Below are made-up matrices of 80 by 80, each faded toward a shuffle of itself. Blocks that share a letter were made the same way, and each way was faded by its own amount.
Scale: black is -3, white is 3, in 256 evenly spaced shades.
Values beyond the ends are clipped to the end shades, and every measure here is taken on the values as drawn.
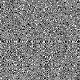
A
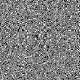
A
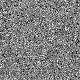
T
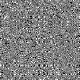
A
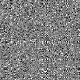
A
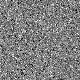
T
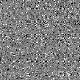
A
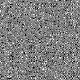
A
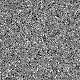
T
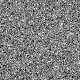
T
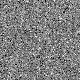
T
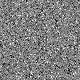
T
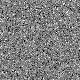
T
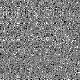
A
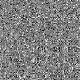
A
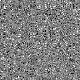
A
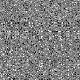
A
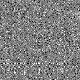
A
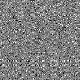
A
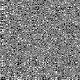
A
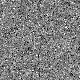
T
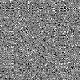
A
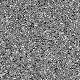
T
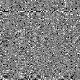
A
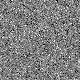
T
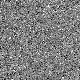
T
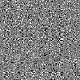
A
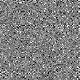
A
